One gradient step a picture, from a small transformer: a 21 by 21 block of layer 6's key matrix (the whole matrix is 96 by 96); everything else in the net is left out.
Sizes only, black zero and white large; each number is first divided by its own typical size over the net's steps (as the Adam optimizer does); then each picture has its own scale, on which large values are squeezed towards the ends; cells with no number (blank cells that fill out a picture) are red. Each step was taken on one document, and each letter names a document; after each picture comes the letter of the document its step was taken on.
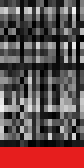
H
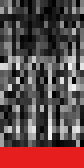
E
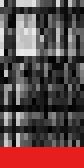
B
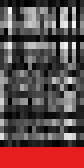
H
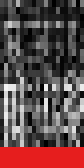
B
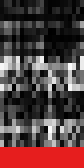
E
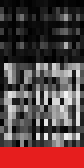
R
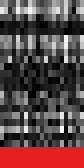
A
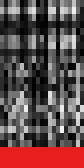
A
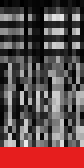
R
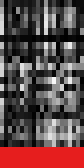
H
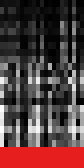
E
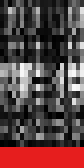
H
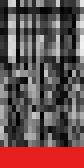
B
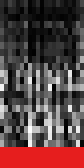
E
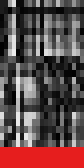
B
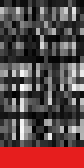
H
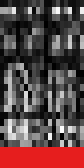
H
